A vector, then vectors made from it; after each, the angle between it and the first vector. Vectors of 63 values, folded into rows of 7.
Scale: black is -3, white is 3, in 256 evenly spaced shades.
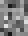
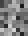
partly opposed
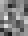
nearly parallel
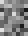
orthogonal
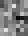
partly opposed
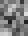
partly opposed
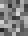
partly aligned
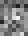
partly aligned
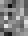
nearly parallel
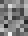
nearly opposite
